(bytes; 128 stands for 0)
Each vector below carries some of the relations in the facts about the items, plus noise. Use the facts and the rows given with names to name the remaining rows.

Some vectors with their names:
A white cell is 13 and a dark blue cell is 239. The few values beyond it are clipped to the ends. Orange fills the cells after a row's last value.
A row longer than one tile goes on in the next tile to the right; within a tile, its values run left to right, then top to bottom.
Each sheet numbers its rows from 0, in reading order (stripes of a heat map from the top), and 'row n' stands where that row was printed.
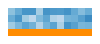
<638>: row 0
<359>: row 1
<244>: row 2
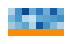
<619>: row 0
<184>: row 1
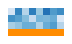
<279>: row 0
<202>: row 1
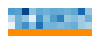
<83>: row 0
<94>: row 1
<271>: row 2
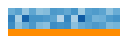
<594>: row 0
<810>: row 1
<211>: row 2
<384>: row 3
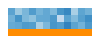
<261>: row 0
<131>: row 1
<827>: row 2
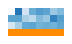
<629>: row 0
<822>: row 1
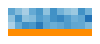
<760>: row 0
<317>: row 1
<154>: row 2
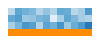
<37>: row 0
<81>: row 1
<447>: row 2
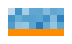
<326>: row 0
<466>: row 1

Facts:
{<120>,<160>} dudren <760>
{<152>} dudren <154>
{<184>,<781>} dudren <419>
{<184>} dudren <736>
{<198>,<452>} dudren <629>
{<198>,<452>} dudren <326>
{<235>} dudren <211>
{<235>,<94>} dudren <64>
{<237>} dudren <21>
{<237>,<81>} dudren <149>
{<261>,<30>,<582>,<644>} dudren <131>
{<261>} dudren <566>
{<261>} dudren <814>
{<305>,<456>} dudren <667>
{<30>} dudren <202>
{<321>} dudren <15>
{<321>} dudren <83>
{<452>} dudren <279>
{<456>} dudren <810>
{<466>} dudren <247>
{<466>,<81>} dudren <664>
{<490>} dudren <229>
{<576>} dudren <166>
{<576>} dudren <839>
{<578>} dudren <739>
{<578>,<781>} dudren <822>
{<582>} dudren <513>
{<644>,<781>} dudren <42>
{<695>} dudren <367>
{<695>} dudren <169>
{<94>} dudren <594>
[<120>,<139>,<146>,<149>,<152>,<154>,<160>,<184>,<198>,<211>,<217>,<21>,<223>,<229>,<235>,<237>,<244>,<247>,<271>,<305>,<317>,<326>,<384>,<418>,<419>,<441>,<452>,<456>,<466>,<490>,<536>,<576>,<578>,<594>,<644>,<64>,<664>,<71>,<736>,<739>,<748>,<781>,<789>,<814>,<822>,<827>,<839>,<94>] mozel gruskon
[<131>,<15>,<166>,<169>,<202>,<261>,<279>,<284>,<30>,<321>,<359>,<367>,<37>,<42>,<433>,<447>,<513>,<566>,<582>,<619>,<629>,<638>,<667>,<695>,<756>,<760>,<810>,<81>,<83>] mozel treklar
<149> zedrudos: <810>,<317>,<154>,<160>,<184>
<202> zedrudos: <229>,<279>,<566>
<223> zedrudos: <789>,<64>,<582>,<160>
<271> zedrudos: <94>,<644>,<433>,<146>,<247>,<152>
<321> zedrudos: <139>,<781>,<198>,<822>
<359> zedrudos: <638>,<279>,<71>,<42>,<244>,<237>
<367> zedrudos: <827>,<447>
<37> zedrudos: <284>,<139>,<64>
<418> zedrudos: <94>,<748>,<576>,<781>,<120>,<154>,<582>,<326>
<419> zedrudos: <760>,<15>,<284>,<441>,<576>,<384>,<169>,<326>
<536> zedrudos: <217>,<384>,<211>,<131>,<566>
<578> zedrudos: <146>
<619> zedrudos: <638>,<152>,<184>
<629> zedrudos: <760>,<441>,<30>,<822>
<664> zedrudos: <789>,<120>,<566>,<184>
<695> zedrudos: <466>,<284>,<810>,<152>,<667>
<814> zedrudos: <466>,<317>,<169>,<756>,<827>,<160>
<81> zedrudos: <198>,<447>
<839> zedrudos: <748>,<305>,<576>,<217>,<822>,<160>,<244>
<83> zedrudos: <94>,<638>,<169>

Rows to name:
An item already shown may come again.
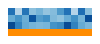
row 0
<160>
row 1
<756>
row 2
<160>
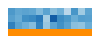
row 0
<789>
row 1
<64>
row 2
<326>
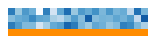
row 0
<644>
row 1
<629>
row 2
<120>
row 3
<146>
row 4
<152>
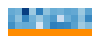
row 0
<814>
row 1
<15>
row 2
<237>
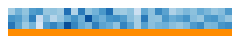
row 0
<452>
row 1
<321>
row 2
<160>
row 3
<223>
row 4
<198>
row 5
<419>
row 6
<284>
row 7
<756>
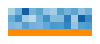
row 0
<695>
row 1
<30>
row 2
<64>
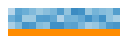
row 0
<37>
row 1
<667>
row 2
<418>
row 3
<433>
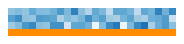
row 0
<284>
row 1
<667>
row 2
<839>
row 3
<166>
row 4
<166>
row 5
<566>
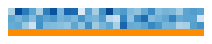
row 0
<664>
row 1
<149>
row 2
<229>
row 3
<619>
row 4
<235>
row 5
<781>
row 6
<169>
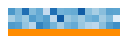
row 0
<578>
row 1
<152>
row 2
<271>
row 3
<367>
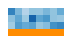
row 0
<576>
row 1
<284>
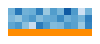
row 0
<536>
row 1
<644>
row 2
<490>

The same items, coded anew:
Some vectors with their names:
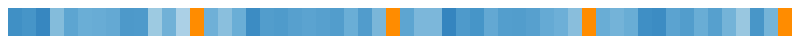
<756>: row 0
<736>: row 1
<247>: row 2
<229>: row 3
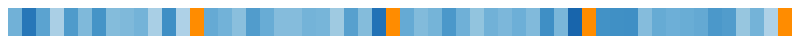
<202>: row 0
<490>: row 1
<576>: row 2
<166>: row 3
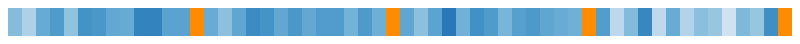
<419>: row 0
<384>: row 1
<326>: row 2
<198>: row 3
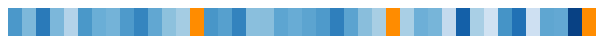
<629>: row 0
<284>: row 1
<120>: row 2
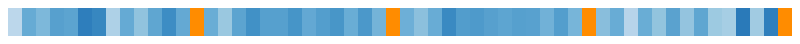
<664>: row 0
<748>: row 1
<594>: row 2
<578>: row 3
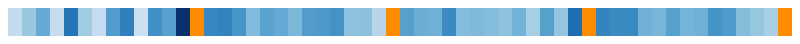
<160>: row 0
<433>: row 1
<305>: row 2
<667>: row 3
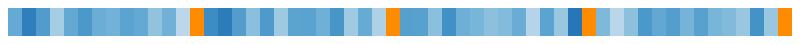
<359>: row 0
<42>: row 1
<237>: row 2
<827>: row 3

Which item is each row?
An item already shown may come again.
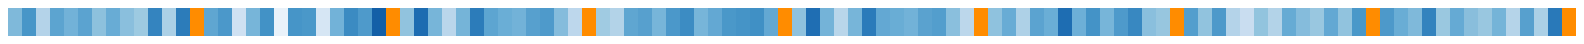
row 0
<152>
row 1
<644>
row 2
<619>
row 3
<839>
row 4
<619>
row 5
<271>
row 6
<321>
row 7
<452>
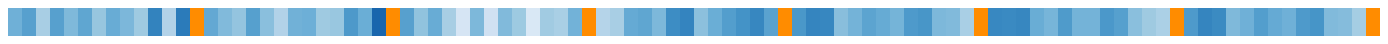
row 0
<94>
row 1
<781>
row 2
<81>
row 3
<223>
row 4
<810>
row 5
<667>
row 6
<810>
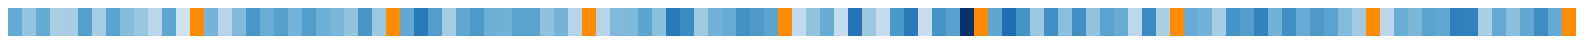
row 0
<367>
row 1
<827>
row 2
<359>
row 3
<149>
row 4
<160>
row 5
<566>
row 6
<146>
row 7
<664>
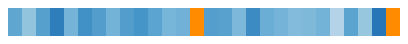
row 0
<326>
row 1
<237>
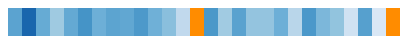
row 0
<638>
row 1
<447>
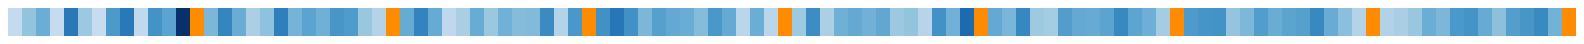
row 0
<160>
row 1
<83>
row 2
<695>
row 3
<279>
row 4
<184>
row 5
<37>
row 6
<169>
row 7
<814>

